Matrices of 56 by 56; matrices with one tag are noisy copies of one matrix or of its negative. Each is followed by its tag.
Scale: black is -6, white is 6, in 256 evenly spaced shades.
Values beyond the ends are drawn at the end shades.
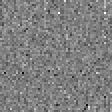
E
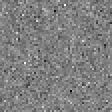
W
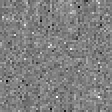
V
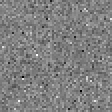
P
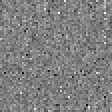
E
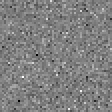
P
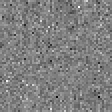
V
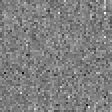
E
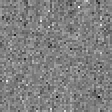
V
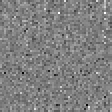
E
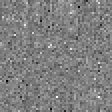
V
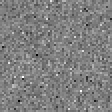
P
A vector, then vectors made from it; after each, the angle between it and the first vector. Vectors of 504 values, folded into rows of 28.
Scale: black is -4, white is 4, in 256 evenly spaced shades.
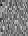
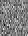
partly aligned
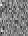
nearly opposite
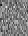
nearly parallel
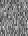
partly aligned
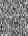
orthogonal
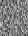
partly aligned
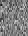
nearly parallel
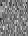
nearly parallel
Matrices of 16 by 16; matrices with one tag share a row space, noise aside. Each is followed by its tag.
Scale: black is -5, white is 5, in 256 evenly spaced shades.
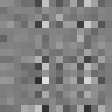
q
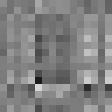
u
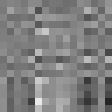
u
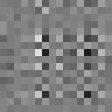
q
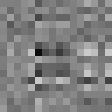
u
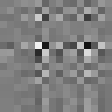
q
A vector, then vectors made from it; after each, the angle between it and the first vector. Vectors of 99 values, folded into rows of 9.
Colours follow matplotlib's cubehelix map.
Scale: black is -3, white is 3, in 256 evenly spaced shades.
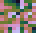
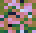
partly opposed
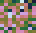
partly aligned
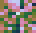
nearly opposite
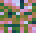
nearly opposite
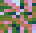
nearly opposite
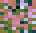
partly aligned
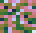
partly opposed
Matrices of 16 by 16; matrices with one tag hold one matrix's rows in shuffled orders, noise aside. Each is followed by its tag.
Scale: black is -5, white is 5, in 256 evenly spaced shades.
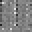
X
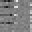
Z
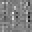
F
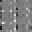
X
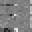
Z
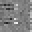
Z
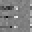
Z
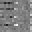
Z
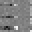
Z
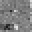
Z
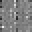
X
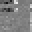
Z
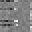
Z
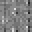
F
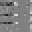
Z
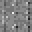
F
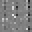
F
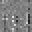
F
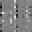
X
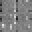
X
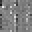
X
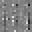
F
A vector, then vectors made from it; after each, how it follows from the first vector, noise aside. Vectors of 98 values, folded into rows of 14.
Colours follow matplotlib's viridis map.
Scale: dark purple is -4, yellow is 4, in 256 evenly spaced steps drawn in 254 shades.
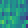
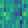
wrapped around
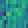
wrapped around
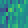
wrapped around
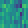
wrapped around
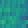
shrunk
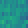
shrunk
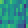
wrapped around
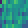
wrapped around
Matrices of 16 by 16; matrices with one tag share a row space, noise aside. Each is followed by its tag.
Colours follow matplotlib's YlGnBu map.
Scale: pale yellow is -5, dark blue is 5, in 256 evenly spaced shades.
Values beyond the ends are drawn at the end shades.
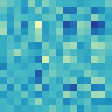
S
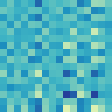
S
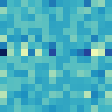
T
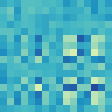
S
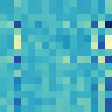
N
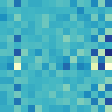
N
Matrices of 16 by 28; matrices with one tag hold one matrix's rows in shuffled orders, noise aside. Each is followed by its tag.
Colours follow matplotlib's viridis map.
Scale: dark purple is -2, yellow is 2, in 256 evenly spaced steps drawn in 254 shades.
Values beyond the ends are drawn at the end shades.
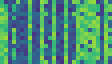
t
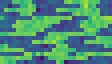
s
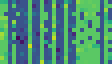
t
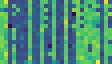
t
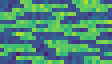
s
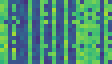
t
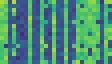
t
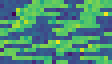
s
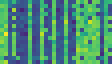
t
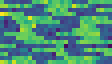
s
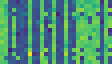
t
